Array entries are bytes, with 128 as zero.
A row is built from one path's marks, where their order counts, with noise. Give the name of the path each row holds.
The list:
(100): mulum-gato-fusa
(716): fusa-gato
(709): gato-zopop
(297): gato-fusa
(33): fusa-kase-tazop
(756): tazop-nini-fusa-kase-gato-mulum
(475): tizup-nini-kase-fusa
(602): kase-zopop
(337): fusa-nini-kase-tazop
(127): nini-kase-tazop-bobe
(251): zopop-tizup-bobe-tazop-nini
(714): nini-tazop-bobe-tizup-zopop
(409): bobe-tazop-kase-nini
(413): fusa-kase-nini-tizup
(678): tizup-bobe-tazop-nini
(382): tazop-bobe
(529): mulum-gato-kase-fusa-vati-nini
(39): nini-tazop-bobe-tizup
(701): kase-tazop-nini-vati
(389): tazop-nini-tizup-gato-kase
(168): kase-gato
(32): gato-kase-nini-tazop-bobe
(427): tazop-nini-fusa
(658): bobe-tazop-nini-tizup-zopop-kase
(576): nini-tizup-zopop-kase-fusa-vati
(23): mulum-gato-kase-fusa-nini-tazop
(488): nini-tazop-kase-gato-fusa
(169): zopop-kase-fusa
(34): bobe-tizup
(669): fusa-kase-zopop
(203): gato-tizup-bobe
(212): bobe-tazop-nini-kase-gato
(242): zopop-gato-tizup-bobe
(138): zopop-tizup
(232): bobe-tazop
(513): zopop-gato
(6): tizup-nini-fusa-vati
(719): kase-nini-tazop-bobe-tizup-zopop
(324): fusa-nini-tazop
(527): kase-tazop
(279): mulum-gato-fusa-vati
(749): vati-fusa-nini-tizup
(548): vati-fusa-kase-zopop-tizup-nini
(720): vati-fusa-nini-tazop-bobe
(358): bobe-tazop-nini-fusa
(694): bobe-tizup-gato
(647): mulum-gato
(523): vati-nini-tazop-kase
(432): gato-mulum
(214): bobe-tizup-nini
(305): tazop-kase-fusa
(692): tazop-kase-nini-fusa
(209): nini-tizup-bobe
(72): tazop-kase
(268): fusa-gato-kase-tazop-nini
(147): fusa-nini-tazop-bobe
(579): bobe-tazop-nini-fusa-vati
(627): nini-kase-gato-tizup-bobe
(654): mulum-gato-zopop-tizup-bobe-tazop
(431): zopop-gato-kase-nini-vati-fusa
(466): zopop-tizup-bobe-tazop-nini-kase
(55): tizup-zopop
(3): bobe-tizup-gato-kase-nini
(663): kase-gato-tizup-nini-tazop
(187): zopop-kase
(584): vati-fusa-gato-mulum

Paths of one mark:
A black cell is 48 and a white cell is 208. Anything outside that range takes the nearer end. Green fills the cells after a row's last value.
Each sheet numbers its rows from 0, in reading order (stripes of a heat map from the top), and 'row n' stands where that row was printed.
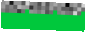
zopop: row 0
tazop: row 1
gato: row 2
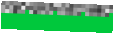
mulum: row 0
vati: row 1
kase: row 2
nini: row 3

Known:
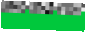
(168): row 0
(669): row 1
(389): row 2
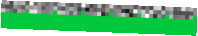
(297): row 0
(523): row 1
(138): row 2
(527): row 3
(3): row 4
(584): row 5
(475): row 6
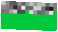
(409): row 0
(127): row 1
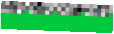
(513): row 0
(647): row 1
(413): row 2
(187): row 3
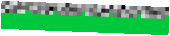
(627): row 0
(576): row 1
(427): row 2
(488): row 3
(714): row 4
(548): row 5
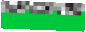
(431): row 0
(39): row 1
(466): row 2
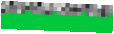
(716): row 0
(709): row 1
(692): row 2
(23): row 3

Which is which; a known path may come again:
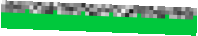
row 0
(305)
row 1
(749)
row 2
(548)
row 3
(209)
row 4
(756)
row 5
(324)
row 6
(169)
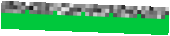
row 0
(168)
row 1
(232)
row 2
(720)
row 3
(214)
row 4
(212)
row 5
(716)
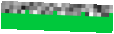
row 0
(6)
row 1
(432)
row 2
(72)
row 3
(466)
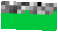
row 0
(529)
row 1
(714)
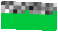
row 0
(584)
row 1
(527)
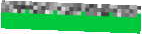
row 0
(701)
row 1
(203)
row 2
(382)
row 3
(33)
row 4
(389)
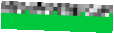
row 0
(513)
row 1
(694)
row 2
(663)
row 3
(32)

